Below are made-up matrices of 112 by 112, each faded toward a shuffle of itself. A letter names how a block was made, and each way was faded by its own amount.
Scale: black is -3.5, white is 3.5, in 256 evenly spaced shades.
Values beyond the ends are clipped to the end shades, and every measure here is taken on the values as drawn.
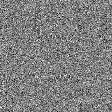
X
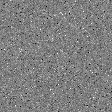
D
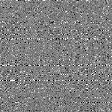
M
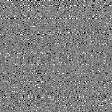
M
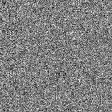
X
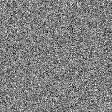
X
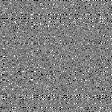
M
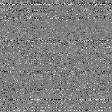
M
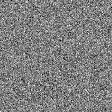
X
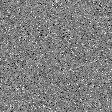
D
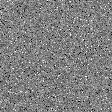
D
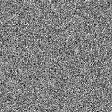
X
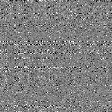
M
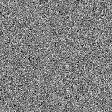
X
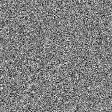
X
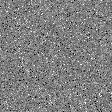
D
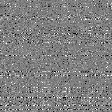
M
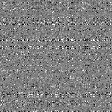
M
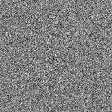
X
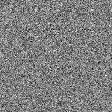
X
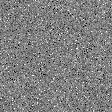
D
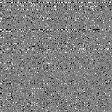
M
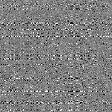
M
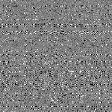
M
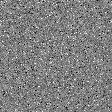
D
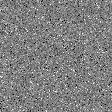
D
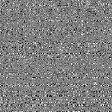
M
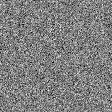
X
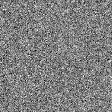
X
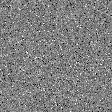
D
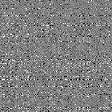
M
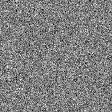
X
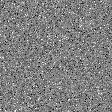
D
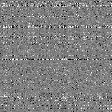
M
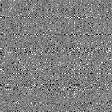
M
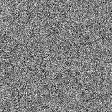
X
